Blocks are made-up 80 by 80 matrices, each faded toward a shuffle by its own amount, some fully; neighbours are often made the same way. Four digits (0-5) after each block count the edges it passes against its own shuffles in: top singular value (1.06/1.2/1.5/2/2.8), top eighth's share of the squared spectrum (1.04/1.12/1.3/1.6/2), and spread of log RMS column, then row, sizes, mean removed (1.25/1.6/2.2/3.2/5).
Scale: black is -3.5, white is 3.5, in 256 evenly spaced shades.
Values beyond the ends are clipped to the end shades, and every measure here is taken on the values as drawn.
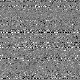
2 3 0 4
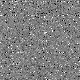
1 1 0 1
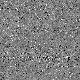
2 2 0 2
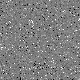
1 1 0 1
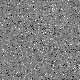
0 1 0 0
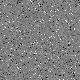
0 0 0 0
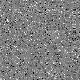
3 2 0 0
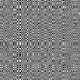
5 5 4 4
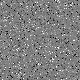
1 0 0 0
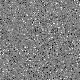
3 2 0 0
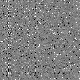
4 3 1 1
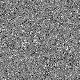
1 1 0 0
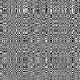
5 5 4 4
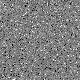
0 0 0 0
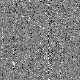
2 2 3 0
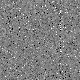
2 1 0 0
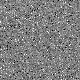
0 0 0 0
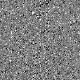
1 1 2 0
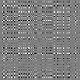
5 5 4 4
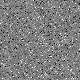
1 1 0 0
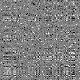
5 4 2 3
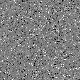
2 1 0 0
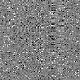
4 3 2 2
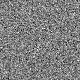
1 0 0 0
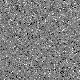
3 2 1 0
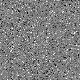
3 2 1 0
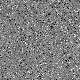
0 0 0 0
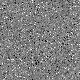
0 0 0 0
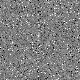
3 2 0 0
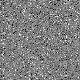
3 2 1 0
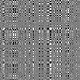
5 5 4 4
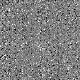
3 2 2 0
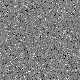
0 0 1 0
